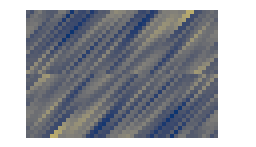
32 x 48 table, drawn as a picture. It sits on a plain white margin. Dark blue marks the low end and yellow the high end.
The grain runs diagonally up to the right. The histogram is bell-shaped. A half turn leaves it unchanged. No single row or column stands out from its neighbours. No overall slope runs across the table.
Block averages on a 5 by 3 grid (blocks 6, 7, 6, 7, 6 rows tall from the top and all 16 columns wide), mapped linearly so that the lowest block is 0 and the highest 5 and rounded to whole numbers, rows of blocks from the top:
025 | 123 | 333 | 321 | 520
